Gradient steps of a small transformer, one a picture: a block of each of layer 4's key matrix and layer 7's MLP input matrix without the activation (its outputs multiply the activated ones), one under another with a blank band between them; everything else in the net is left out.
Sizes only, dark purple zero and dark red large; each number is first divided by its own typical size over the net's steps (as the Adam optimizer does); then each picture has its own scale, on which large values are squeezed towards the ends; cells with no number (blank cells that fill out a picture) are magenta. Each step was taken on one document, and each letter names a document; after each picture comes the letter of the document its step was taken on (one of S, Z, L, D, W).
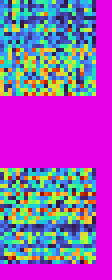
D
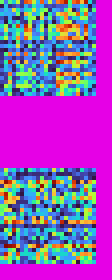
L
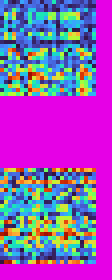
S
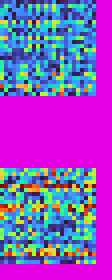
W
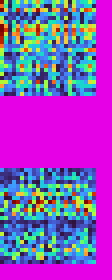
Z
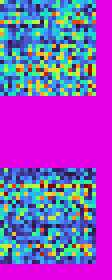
Z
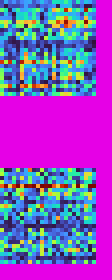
W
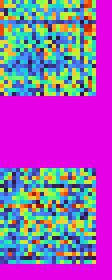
S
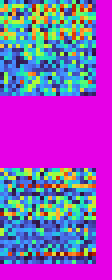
W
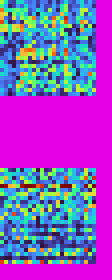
W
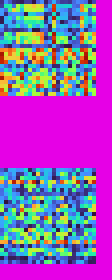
S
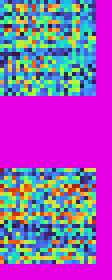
D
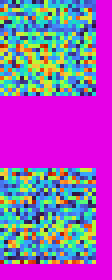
S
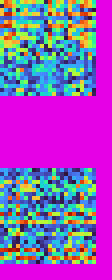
D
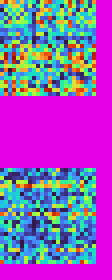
D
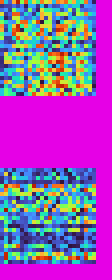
L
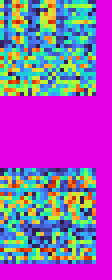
D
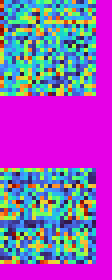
Z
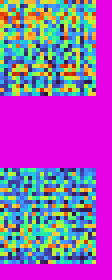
S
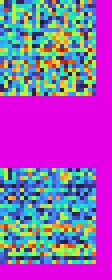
S
